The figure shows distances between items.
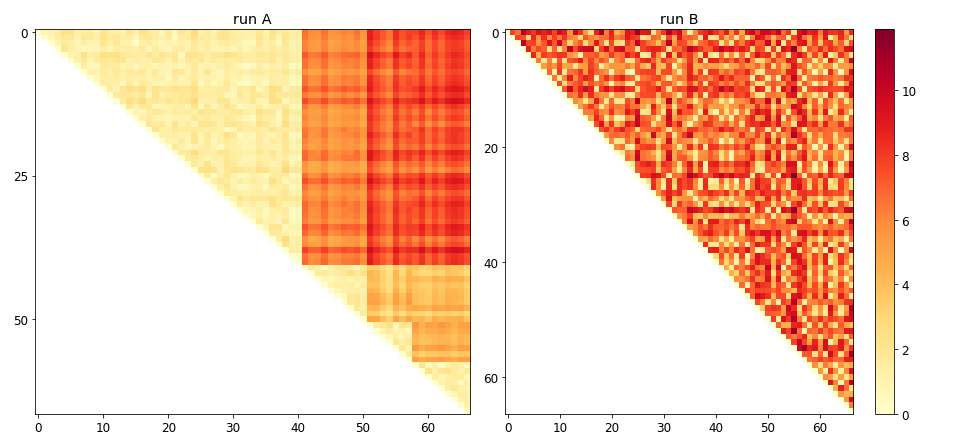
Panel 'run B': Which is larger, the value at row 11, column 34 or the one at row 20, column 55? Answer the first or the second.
the second
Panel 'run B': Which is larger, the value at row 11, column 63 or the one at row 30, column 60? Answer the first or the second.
the first
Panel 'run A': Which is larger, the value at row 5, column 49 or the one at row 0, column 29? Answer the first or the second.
the first
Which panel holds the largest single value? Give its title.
run B
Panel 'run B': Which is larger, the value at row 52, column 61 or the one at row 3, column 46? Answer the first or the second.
the second
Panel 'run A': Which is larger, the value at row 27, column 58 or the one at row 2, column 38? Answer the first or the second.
the first
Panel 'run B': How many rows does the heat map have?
67
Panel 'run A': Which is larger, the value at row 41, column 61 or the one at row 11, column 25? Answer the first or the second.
the first
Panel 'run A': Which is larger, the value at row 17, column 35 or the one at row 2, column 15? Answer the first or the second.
the first
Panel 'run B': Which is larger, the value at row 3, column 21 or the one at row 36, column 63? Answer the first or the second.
the first
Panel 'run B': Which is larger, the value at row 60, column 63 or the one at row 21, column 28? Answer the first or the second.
the second
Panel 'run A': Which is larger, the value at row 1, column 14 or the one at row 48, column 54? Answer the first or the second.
the second
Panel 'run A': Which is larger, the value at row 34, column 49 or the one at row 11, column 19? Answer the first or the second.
the first
